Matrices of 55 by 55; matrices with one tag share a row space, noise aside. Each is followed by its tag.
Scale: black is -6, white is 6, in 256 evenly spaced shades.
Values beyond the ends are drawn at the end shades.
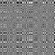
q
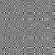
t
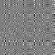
t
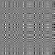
t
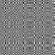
t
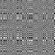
q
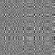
t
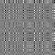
t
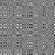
q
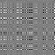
q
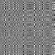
t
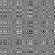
q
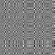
t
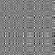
t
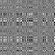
q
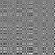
q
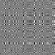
t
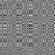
q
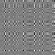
t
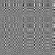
t
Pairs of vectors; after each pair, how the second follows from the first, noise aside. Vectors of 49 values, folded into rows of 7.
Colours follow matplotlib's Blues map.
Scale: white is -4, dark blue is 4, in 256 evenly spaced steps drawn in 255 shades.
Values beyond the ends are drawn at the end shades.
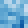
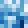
scaled up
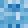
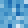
sign-scrambled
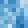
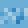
partly zeroed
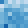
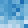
reversed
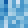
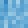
shrunk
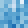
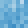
shrunk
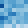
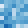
sign-scrambled
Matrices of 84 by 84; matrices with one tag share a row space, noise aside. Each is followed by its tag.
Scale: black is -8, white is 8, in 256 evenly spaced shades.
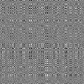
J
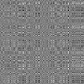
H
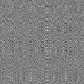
J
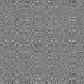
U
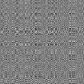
U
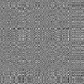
H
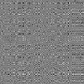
H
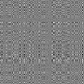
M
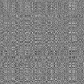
U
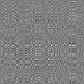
U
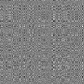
M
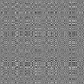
U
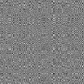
M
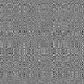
M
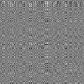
J
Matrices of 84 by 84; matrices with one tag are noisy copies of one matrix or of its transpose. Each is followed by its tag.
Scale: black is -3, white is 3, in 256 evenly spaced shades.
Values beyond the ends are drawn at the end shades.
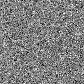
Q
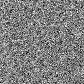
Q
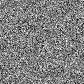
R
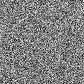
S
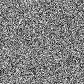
S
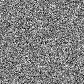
R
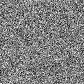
S
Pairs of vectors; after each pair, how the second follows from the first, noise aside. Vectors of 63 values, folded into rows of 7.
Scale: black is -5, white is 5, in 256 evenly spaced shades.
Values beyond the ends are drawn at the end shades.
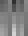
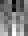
scaled up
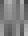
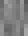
shrunk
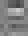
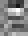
scaled up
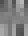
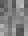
copied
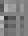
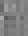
shrunk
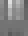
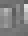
wrapped around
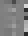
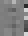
negated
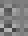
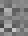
negated
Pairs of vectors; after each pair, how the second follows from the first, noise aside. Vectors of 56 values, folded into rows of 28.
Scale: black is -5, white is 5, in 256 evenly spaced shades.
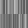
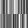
scaled up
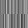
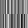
scaled up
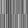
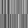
sign-scrambled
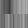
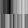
scaled up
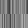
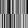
scaled up
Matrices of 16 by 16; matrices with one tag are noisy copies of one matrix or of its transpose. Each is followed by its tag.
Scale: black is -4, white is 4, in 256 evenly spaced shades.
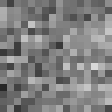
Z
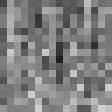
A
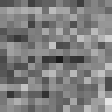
A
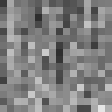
A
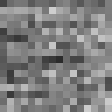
A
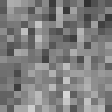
Z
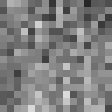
Z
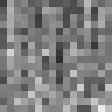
A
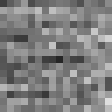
A
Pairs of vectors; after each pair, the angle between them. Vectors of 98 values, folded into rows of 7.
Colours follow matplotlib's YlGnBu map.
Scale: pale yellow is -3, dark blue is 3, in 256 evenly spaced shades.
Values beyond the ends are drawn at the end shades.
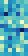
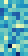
partly aligned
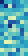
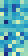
orthogonal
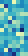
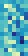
partly opposed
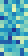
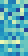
partly opposed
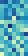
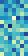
nearly parallel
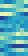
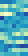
nearly parallel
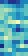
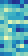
nearly parallel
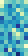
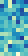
partly opposed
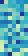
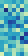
orthogonal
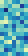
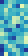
partly opposed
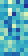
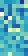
partly opposed
